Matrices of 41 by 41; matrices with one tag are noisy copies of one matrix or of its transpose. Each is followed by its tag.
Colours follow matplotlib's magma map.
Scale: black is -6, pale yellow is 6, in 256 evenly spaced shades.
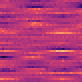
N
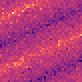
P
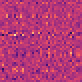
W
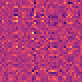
W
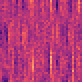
N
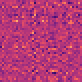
W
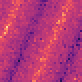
P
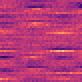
N
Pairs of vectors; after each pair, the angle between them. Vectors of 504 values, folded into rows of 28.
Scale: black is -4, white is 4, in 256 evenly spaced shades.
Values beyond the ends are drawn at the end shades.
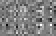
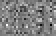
nearly opposite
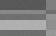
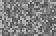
orthogonal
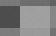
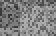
partly aligned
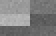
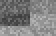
nearly opposite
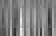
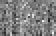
partly aligned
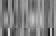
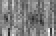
nearly opposite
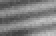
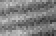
nearly opposite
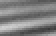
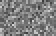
orthogonal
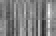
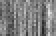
nearly parallel
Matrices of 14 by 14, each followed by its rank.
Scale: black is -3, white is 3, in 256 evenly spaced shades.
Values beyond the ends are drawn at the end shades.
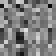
three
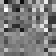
three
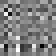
three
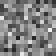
full rank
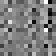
three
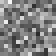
full rank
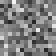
full rank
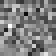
full rank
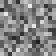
full rank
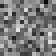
full rank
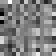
three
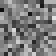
full rank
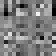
three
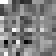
three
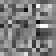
three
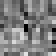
three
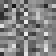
three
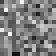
full rank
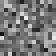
full rank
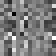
three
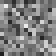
full rank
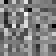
three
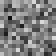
full rank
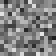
full rank
